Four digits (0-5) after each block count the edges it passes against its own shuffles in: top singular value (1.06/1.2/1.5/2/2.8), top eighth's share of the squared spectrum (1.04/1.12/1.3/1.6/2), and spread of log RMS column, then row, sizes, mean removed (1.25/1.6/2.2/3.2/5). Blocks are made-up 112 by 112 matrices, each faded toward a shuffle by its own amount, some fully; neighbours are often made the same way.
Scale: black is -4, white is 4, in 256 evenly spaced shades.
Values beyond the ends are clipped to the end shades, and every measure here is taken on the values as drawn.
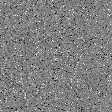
2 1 0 0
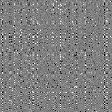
5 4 3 3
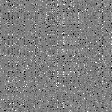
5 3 2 2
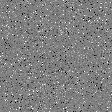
3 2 0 0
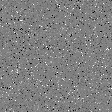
0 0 0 0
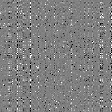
5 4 3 2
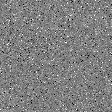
2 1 0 0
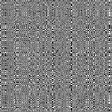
5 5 4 3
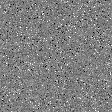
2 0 0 0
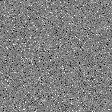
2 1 0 0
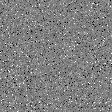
2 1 0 0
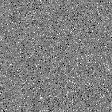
3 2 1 0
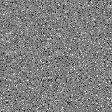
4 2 1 1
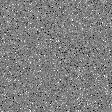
0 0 0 0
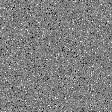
2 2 0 0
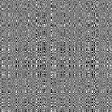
5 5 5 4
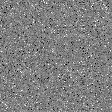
2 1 0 0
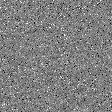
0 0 0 0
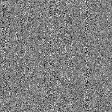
1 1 3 0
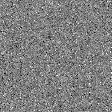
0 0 2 0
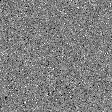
0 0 0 0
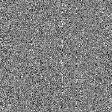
1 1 3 0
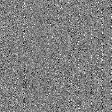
1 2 3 0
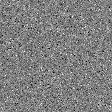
0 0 0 0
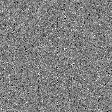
1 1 2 0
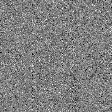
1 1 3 0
